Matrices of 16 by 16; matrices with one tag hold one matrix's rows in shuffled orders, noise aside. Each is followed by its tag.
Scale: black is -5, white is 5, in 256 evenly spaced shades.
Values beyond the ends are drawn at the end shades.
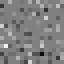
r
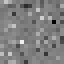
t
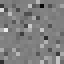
r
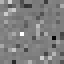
t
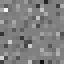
r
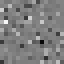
r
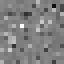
t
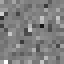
r
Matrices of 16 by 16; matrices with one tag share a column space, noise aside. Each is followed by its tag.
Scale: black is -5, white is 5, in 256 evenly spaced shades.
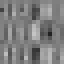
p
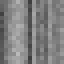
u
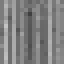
u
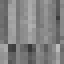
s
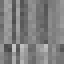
s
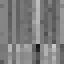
s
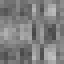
p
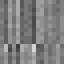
s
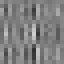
p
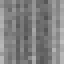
u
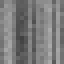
u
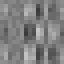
p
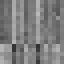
s
